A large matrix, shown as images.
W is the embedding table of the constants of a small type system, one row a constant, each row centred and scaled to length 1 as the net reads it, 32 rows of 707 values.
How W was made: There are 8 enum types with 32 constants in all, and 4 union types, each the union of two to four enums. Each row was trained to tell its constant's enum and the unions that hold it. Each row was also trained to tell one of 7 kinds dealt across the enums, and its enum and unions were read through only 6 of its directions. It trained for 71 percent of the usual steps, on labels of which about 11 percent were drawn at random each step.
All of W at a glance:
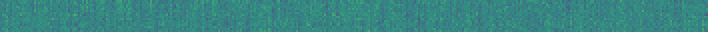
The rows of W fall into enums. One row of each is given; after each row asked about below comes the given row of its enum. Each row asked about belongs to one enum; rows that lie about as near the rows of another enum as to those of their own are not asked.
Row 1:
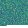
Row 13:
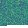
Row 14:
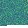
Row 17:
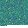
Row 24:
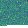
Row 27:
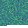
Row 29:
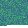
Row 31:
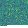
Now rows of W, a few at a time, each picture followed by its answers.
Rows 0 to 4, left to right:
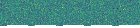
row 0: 13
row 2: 13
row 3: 13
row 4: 31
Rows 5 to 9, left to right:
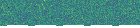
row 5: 14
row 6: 27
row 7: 31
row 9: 31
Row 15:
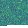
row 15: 14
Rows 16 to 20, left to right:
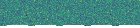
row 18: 14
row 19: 31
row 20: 27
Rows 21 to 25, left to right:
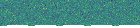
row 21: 29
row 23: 24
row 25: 24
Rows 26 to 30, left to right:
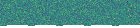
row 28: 14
